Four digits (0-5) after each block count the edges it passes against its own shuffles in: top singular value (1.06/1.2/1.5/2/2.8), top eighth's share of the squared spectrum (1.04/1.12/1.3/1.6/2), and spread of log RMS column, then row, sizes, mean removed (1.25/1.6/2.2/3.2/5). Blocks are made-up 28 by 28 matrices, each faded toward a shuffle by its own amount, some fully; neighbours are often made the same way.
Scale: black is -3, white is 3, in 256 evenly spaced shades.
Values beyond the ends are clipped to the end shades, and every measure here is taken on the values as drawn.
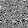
2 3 1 1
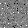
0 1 0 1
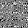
3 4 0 2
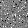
0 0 0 0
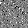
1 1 0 0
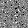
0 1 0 0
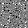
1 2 1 0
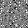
1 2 1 1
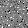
0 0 0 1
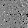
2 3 1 1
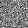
0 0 0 0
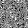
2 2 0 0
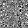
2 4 2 1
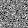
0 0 0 0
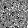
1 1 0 0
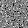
0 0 1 0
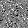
0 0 0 0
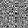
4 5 2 2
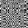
4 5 3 2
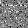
2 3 0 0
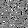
0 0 0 0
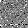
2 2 0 1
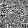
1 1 0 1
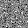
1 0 0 0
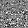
2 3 0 2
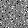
0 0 0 0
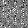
1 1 2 0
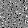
0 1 1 0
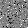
0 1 0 0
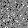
0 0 0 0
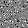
1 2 0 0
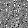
1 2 1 0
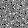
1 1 0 0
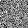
0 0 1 0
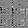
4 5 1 2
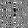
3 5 3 2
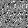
2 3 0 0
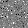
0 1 0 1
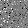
1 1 0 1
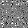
2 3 2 2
